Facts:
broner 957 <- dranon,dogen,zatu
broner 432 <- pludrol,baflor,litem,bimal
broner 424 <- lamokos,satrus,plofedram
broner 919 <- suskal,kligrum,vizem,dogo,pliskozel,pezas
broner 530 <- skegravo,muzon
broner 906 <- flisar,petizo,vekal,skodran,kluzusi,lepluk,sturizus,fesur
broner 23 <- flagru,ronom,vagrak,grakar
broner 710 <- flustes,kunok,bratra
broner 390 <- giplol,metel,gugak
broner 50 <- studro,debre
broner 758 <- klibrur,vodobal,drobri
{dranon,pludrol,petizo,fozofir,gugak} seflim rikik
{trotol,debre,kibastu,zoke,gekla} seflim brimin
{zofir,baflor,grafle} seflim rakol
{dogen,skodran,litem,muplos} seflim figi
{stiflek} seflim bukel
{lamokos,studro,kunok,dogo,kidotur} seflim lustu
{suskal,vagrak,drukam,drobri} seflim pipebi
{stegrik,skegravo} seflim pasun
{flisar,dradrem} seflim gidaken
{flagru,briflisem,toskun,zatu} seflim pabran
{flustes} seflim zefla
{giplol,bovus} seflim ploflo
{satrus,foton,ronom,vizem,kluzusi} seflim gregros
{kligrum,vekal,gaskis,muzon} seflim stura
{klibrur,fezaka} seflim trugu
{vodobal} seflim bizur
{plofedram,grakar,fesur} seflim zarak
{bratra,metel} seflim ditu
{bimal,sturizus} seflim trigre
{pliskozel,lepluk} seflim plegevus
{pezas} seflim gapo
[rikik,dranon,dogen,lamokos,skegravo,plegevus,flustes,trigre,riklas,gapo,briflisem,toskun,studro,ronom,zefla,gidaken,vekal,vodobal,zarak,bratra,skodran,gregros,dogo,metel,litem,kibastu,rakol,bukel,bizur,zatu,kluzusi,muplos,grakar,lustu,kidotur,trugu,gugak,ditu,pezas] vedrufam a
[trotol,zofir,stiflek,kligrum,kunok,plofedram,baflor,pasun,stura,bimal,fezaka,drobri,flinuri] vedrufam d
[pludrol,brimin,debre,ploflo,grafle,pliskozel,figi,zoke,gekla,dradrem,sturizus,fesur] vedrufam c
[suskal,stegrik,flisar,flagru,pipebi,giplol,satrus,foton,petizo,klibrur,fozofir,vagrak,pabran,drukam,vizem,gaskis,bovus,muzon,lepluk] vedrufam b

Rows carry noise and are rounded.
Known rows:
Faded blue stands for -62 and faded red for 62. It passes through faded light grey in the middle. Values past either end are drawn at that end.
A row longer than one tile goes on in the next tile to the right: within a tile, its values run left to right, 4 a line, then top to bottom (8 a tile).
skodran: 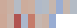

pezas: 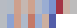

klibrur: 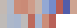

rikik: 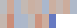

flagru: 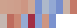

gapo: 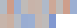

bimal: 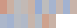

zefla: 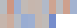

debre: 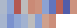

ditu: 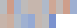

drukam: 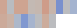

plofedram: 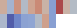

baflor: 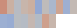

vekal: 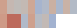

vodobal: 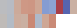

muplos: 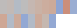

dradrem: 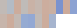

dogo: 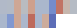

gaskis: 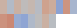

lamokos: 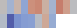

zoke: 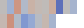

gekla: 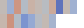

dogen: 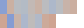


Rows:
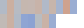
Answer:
ploflo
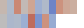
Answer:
vizem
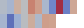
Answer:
studro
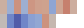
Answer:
satrus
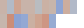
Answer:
fozofir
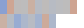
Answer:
zatu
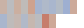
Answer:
pludrol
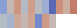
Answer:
skegravo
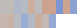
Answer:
kidotur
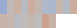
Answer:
dranon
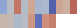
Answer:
muzon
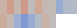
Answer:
pipebi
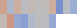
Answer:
trotol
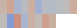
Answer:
litem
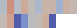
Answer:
pabran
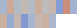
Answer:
figi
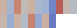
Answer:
kligrum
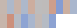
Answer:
kibastu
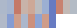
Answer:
pliskozel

